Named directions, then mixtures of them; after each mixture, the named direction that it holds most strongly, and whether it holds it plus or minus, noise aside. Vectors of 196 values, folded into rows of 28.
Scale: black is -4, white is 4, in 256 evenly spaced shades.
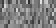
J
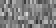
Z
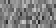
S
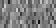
J, plus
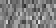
S, minus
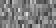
Z, plus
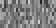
J, minus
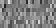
J, minus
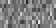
S, minus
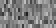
Z, minus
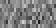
S, plus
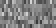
Z, plus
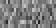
S, plus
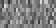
J, plus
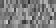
S, minus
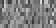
J, plus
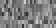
Z, minus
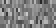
Z, plus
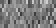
J, plus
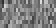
J, plus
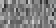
J, minus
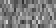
S, minus
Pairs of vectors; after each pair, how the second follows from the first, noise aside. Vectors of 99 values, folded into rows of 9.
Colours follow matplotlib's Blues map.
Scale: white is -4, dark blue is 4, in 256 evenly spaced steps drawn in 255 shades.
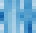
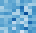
shuffled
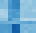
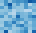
shuffled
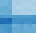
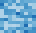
shuffled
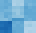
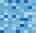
shuffled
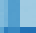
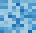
shuffled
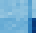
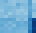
copied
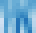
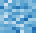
shuffled
